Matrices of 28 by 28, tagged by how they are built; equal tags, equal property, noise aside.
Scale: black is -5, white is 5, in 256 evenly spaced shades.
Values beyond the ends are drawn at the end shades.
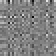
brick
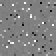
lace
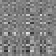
brick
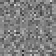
brick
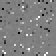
lace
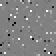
lace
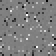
lace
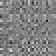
brick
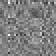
brick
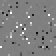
lace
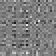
brick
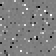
lace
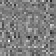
brick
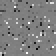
lace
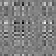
brick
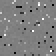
lace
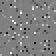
lace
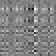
brick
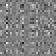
brick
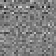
brick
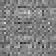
brick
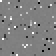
lace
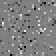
lace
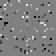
lace
